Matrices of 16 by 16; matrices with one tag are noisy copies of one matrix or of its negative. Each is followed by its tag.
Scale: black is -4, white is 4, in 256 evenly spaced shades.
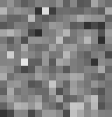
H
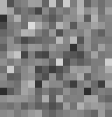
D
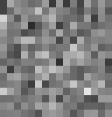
D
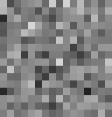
D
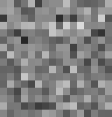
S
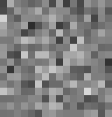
D
